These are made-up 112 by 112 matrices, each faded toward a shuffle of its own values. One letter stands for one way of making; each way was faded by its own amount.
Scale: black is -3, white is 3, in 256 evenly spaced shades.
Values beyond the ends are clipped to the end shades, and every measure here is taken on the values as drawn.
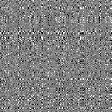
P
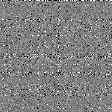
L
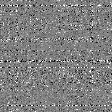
L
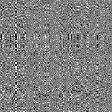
P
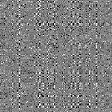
P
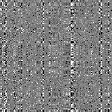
P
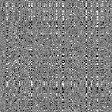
P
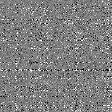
L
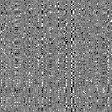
P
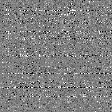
L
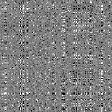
P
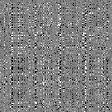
P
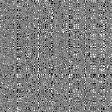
P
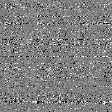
L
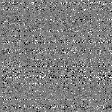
L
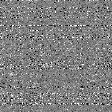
L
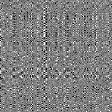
P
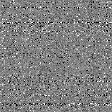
L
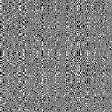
P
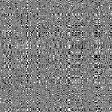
P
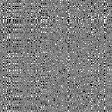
P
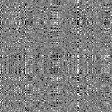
P
